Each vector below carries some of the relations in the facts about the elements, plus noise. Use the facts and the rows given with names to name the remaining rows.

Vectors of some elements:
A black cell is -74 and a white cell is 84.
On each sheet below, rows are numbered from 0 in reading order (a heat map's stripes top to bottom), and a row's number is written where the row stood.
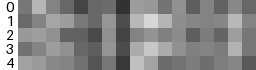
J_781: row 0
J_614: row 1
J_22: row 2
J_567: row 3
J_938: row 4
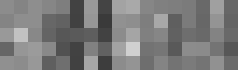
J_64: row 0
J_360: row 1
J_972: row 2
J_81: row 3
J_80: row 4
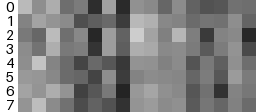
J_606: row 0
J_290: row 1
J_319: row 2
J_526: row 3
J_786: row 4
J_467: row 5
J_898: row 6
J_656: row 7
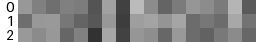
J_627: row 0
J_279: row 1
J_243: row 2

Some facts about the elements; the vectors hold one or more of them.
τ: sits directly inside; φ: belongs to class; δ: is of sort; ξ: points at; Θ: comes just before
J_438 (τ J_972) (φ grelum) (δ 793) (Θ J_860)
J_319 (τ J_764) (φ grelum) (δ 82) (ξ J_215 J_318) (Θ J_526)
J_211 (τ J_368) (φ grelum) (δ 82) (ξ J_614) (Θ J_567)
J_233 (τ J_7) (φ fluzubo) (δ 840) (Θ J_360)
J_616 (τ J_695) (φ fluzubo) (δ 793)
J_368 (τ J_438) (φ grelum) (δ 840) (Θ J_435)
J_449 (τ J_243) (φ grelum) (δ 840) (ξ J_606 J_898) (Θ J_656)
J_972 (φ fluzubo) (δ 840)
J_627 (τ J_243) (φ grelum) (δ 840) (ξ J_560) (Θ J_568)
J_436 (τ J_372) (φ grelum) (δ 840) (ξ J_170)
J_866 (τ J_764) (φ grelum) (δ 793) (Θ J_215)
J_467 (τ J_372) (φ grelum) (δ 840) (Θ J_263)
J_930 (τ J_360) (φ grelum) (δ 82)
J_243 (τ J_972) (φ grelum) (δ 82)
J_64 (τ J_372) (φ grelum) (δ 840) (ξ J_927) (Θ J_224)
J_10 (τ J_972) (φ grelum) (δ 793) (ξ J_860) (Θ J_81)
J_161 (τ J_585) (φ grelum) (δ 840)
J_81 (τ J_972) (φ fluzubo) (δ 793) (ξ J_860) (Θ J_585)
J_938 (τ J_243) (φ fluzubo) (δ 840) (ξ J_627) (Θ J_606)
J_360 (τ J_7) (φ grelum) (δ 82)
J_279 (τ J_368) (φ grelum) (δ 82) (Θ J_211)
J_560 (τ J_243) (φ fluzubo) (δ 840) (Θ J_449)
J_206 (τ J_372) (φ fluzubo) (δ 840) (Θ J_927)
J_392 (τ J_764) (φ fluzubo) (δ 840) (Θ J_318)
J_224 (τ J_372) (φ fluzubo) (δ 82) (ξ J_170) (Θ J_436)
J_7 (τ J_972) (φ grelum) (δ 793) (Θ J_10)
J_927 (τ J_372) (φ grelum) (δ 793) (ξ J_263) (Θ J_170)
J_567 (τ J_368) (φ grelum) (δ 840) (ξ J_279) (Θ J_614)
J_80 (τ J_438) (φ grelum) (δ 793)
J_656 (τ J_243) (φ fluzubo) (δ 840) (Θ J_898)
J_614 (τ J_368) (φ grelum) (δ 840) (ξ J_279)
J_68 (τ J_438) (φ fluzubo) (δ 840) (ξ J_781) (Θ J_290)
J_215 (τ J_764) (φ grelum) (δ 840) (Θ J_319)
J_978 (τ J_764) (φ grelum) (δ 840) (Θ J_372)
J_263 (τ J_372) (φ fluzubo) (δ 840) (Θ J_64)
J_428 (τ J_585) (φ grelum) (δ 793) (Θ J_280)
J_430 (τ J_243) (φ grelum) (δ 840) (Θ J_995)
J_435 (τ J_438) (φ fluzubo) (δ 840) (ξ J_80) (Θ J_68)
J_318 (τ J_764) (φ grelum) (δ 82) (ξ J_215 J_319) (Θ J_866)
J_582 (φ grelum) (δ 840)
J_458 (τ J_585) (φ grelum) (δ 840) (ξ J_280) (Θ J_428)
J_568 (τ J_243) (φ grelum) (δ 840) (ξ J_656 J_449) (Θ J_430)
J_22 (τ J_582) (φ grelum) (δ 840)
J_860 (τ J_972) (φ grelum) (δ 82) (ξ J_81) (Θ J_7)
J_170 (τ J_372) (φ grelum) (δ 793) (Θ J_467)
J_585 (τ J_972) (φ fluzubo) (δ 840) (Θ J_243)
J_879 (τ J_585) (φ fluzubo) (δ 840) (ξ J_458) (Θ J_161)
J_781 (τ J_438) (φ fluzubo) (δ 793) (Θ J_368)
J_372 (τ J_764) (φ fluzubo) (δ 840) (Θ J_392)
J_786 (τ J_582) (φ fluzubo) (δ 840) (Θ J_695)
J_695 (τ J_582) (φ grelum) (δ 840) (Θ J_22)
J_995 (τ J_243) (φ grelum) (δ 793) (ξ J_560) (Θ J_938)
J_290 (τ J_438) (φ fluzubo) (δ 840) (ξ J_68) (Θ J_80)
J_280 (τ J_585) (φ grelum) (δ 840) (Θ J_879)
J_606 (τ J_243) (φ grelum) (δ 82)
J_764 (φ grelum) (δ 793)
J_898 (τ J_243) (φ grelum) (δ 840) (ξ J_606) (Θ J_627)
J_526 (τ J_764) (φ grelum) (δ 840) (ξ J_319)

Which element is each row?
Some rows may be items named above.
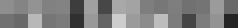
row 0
J_436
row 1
J_318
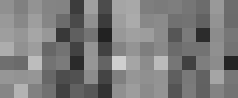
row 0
J_436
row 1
J_568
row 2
J_449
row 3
J_430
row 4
J_318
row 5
J_368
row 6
J_233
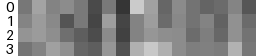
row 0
J_224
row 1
J_764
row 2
J_280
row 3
J_567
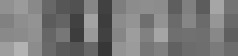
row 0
J_978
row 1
J_7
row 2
J_930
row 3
J_585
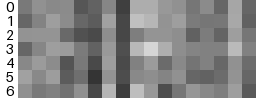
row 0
J_458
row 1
J_211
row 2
J_368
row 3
J_614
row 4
J_764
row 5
J_215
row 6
J_995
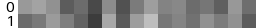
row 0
J_582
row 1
J_10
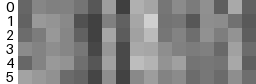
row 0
J_927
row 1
J_81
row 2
J_10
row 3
J_64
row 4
J_211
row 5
J_161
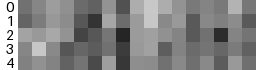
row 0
J_567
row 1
J_860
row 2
J_898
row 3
J_616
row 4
J_170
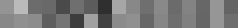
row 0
J_560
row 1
J_866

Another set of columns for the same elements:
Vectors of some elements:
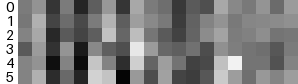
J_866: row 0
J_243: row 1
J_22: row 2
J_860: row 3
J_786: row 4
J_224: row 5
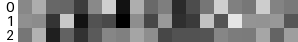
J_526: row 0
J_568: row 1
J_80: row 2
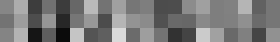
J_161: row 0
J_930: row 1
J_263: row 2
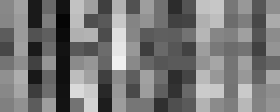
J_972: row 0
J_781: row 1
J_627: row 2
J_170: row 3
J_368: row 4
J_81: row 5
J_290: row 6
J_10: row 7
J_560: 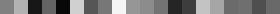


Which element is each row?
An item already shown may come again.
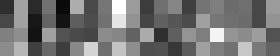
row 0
J_279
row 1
J_170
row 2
J_898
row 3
J_614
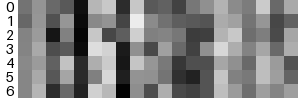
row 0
J_567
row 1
J_458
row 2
J_781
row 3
J_938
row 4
J_211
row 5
J_995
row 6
J_224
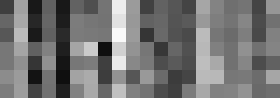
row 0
J_170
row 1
J_280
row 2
J_215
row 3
J_318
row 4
J_978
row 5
J_616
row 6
J_430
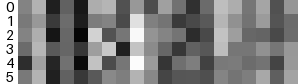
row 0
J_585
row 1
J_467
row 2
J_560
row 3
J_319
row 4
J_279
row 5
J_80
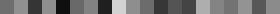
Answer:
J_927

